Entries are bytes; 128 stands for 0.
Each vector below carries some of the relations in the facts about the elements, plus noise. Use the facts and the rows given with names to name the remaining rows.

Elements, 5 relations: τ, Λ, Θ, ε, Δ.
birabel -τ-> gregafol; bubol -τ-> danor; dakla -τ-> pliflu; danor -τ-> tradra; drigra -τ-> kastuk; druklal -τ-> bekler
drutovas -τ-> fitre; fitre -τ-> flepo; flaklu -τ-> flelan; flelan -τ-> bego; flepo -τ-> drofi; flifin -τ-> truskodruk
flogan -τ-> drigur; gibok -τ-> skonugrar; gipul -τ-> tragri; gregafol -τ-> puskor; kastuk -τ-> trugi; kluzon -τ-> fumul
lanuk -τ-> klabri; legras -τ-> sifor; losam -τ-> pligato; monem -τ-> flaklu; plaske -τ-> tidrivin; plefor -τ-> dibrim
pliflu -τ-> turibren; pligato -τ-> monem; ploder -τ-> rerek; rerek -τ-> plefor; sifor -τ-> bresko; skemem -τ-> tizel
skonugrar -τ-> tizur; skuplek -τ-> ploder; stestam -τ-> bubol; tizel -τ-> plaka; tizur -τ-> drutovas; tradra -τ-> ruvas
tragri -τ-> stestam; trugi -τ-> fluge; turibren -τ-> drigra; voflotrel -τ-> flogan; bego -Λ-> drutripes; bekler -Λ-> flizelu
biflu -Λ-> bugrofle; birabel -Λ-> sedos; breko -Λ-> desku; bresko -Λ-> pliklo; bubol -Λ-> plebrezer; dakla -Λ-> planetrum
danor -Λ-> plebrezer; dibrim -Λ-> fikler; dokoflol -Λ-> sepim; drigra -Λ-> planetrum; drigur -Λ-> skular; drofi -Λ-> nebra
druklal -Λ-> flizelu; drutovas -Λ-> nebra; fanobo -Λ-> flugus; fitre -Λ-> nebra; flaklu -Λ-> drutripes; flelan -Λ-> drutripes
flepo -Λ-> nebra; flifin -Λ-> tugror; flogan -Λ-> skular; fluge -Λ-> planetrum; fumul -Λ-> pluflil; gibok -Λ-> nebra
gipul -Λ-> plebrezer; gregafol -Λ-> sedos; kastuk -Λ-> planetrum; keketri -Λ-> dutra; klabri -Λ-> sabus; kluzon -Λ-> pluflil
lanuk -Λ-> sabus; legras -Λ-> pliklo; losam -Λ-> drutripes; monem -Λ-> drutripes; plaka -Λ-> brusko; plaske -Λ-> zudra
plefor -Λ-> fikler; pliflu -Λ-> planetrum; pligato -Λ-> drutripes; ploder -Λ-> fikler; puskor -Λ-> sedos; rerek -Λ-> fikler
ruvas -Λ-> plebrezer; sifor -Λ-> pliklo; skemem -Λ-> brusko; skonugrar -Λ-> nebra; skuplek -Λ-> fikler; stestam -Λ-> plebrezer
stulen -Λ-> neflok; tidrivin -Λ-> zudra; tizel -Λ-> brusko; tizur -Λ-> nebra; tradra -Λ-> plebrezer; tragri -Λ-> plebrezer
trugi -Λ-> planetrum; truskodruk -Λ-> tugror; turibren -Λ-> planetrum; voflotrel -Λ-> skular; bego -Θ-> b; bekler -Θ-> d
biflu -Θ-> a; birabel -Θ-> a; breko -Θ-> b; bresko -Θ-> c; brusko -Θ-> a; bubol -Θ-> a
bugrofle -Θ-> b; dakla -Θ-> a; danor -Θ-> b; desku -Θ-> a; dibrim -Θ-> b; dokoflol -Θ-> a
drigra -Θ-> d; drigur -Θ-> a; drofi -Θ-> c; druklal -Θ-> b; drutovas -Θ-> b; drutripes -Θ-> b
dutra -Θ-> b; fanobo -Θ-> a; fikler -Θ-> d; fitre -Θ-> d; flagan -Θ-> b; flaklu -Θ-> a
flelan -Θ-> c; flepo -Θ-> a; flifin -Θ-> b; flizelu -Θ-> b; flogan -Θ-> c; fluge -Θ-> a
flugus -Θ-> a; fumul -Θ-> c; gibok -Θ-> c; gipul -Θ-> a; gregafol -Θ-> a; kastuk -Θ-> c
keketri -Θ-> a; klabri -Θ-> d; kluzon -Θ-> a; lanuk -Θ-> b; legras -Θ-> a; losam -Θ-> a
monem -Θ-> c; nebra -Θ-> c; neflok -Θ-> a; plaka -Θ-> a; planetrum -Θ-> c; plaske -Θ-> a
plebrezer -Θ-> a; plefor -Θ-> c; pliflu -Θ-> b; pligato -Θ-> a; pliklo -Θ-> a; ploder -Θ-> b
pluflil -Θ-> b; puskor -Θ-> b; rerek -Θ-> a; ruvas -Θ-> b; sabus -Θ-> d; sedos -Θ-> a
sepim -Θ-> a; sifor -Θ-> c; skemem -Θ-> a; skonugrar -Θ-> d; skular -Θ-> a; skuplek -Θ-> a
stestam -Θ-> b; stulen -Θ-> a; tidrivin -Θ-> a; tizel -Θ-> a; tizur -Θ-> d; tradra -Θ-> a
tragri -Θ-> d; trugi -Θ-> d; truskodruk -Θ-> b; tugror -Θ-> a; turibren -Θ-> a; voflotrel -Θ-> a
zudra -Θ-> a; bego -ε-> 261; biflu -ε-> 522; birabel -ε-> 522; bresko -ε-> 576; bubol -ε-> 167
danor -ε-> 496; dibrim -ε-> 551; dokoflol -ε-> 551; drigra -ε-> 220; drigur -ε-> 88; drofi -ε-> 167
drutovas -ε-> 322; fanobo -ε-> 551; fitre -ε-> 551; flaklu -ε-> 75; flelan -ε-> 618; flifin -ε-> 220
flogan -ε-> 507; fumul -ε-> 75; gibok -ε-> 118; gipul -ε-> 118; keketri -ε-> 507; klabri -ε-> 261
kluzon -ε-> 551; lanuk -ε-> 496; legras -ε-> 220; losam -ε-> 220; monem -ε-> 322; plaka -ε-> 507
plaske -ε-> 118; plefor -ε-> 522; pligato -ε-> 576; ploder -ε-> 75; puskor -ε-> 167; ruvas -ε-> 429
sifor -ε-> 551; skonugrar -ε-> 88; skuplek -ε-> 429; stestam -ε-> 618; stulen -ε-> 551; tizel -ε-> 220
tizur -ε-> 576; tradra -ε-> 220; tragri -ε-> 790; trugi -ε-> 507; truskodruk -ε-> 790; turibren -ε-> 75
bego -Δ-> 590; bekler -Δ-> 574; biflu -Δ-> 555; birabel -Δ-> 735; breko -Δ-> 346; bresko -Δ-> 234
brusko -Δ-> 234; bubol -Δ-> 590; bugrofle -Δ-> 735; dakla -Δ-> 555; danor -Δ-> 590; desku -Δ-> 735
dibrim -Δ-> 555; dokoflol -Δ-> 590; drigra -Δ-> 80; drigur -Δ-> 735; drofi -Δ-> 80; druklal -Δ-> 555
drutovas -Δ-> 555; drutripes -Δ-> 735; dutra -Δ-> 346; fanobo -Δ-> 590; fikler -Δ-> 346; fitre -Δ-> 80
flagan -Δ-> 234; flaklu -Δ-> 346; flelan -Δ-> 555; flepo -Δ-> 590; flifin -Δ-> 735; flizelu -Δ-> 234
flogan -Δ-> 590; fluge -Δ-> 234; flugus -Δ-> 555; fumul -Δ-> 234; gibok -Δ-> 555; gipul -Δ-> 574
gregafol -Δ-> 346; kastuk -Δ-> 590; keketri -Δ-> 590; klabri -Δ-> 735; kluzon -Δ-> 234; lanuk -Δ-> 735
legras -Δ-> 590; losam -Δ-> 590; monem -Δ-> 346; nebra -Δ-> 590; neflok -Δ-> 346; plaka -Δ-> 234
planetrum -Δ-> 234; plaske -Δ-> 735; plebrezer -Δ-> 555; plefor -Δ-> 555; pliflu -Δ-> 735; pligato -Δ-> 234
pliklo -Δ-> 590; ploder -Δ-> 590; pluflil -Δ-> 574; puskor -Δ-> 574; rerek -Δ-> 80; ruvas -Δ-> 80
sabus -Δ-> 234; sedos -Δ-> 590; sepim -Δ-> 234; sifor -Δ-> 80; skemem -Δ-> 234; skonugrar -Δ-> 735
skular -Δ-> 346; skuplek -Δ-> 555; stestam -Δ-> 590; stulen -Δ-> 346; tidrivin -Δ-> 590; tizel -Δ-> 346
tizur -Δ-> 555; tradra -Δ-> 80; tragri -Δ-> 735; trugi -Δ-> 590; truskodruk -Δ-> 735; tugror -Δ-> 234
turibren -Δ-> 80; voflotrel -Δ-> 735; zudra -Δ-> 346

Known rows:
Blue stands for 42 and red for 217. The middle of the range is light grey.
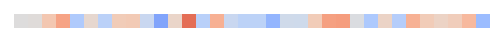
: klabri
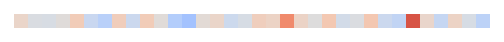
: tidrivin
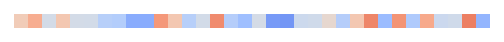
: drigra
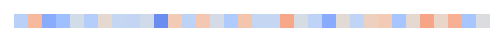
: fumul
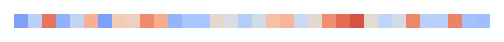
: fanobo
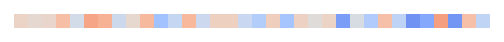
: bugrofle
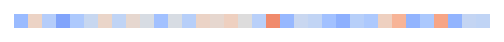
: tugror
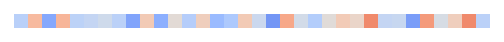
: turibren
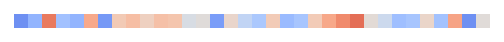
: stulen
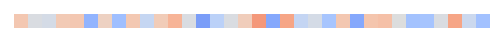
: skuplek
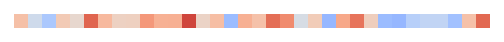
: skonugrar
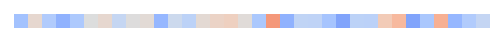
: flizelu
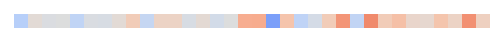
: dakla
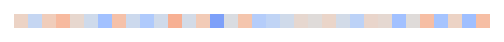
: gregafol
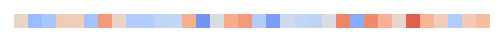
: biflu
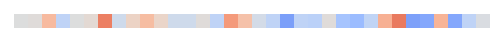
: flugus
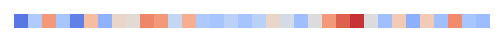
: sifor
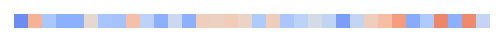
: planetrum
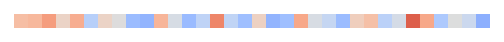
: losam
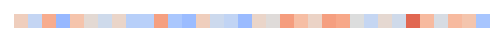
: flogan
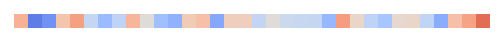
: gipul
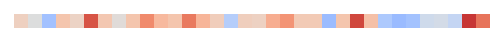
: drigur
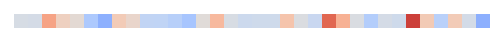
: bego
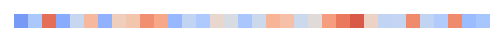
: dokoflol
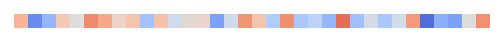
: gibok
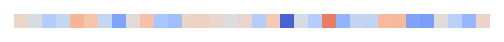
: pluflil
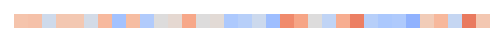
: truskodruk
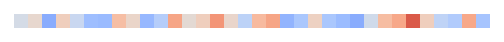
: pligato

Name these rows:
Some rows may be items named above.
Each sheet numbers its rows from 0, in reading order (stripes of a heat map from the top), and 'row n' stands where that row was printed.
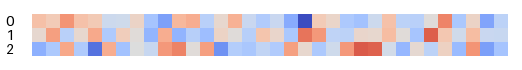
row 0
tizel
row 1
ploder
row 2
fitre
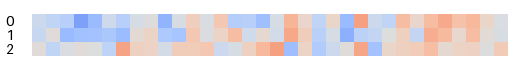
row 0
plaka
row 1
skemem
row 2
druklal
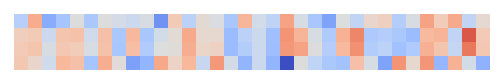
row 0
fumul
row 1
truskodruk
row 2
truskodruk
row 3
tradra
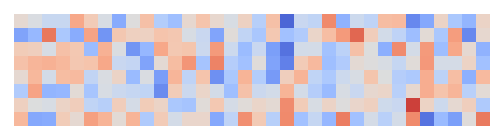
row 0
pluflil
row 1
stulen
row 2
tradra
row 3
flifin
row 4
flaklu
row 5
fumul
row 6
tidrivin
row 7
gibok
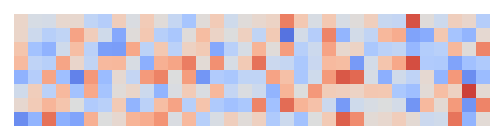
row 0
tidrivin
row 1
pluflil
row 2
puskor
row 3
tizur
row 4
fitre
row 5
pliflu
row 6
monem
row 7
dibrim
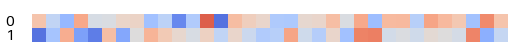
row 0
birabel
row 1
kluzon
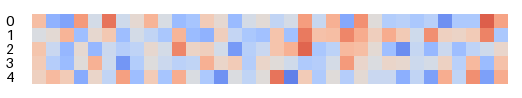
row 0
plaske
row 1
trugi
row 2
drofi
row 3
bekler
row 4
flelan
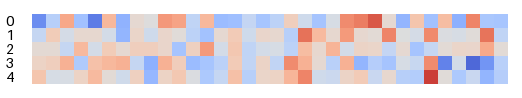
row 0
sifor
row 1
kastuk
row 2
voflotrel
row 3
nebra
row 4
flepo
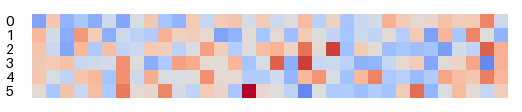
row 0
fluge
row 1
ruvas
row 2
lanuk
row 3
drutovas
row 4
tragri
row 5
plebrezer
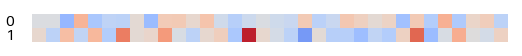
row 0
rerek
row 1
plebrezer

